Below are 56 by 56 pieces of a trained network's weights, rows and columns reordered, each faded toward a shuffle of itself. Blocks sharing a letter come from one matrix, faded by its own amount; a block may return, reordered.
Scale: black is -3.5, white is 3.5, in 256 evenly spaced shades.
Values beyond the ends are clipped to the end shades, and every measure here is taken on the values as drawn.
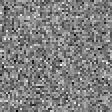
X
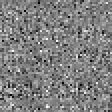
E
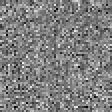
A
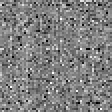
E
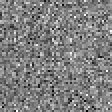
A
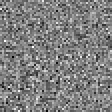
X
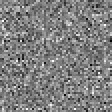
A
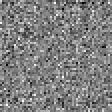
A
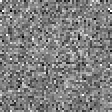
A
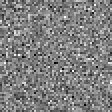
A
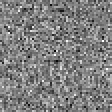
A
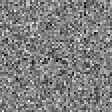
X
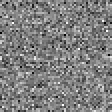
A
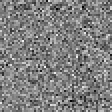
X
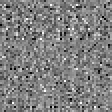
E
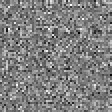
A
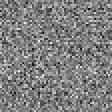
X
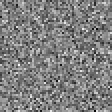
X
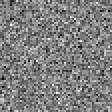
X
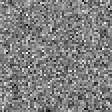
X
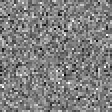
A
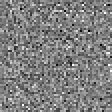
A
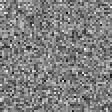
X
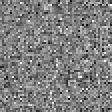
A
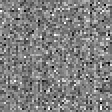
E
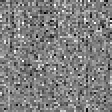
E
